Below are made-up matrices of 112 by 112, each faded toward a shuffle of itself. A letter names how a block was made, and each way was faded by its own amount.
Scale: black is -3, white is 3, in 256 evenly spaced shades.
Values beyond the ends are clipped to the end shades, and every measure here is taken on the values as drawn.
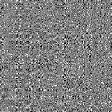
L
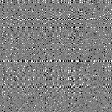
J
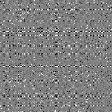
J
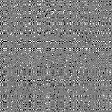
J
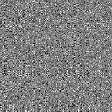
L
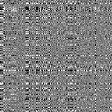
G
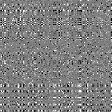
J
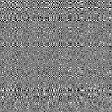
G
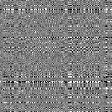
G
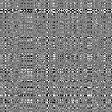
G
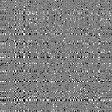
J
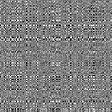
G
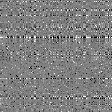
J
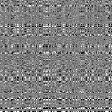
G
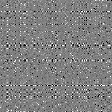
J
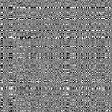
G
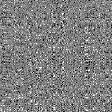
L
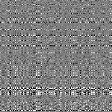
G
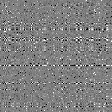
J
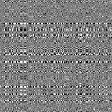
G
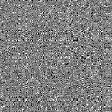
L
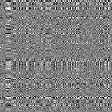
G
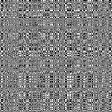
G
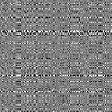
G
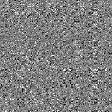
L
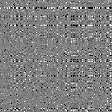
J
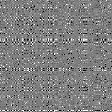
J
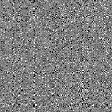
L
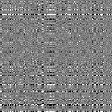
G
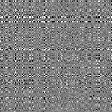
G
